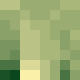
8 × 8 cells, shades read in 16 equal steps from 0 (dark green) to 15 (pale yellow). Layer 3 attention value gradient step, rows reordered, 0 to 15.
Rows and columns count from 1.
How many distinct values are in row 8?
7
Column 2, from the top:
11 9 9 8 7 6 4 0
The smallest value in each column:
1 0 9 9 9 9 4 8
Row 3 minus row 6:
1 3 0 -1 0 -1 0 1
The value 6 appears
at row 6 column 2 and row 7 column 7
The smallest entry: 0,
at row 8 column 2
